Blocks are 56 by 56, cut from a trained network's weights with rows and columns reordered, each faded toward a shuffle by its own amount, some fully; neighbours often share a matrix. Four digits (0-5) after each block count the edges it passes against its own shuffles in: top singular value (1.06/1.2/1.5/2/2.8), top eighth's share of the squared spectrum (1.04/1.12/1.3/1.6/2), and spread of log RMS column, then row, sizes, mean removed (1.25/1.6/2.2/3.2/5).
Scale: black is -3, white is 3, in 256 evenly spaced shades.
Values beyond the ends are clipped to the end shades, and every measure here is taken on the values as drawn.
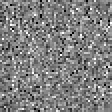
0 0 0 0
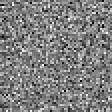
3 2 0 0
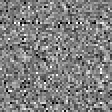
3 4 2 2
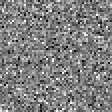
1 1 0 0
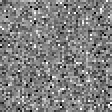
0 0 0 0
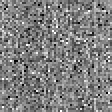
2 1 0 1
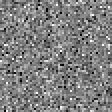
0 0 0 0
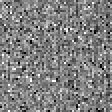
2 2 0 1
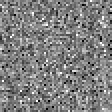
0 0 0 0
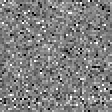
1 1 0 0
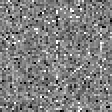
2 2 1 0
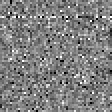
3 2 1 1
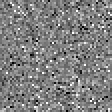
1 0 1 0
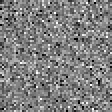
1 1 1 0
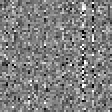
3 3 3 0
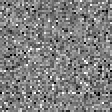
1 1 0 0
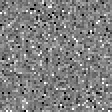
0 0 0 0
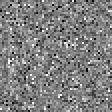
0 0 0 0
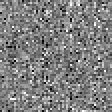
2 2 2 0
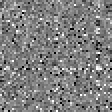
2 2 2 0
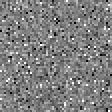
0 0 0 0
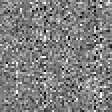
2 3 3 0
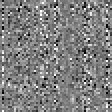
2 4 4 1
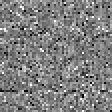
2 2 1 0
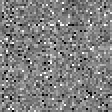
2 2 1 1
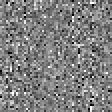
2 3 3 0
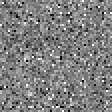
1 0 0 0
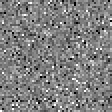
2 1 0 0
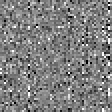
2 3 3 0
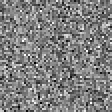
2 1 0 0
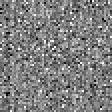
1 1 0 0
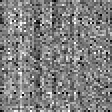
3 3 1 2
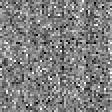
2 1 0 1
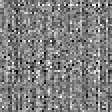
4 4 2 3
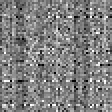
3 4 1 3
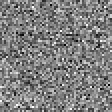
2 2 0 0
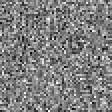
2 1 0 0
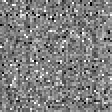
2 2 0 1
